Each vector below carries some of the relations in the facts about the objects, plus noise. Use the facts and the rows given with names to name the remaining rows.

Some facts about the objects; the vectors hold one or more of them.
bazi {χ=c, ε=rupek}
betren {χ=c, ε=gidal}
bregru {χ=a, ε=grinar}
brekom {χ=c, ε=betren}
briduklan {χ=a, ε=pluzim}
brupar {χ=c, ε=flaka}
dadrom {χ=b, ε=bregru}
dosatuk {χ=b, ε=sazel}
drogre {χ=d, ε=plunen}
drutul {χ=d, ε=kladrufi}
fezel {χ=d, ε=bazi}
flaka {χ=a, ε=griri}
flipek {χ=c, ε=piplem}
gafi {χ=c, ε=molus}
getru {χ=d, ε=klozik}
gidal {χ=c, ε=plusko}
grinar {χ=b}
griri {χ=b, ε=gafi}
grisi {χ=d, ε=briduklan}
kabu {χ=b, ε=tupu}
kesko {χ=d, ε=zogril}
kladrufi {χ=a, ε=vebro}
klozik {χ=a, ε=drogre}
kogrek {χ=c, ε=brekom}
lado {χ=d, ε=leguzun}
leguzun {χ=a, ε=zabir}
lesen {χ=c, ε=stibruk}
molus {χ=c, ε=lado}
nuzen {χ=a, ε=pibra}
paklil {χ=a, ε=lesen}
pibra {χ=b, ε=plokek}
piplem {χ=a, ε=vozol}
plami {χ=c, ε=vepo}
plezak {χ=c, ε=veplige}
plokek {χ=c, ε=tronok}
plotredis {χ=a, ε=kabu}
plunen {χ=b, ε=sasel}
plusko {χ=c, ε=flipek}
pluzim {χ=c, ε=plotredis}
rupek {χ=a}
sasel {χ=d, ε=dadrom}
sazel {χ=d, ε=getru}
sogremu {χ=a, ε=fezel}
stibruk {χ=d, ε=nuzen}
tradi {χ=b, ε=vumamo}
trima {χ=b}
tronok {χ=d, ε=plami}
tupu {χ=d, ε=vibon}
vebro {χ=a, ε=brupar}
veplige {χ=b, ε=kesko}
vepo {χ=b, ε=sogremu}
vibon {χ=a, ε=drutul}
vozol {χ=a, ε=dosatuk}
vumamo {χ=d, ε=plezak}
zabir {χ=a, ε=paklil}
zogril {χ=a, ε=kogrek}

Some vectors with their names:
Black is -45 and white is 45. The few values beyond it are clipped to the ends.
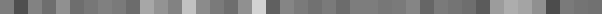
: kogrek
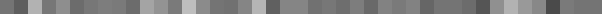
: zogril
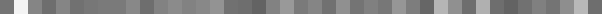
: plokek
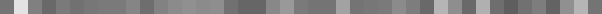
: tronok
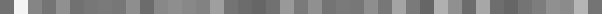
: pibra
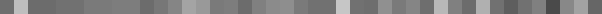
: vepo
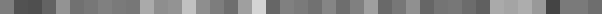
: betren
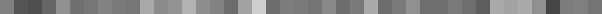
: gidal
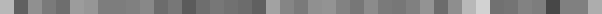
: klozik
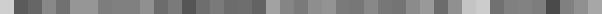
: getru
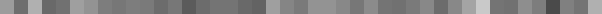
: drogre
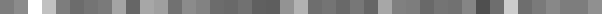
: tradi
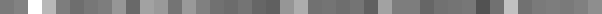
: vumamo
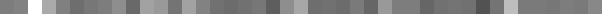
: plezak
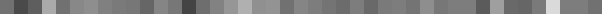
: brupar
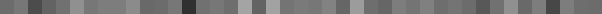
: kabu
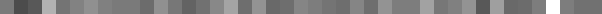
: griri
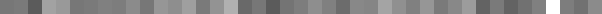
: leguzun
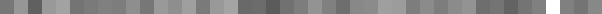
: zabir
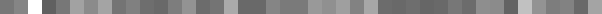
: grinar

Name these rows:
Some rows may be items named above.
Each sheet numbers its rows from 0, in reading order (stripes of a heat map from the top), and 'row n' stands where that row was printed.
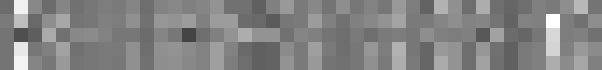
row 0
plokek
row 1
paklil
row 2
brupar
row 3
stibruk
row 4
nuzen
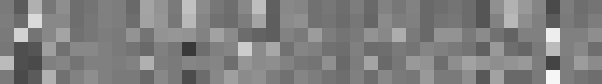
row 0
zogril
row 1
kesko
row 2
lesen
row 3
vebro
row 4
piplem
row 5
flaka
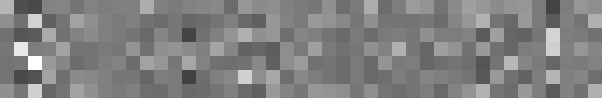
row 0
piplem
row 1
plunen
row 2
brupar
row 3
stibruk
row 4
veplige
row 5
vebro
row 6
plunen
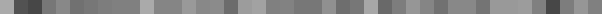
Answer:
flipek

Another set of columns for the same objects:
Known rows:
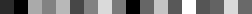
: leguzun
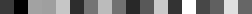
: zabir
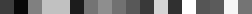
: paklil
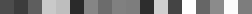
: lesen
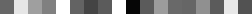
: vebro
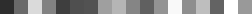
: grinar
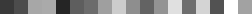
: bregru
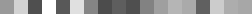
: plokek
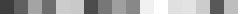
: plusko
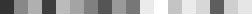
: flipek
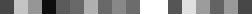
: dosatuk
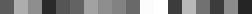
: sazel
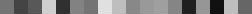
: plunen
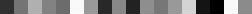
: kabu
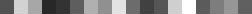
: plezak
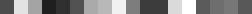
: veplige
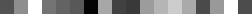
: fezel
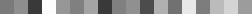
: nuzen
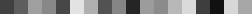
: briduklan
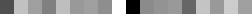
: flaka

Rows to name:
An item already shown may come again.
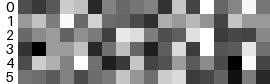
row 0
lesen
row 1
tronok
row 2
zogril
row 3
zabir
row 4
drutul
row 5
klozik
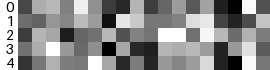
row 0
vibon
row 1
kogrek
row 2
vozol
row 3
sogremu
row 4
kabu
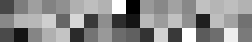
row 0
griri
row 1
plami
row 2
paklil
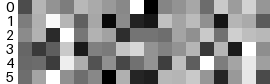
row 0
flaka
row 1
vepo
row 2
pibra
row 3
sasel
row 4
stibruk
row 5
sogremu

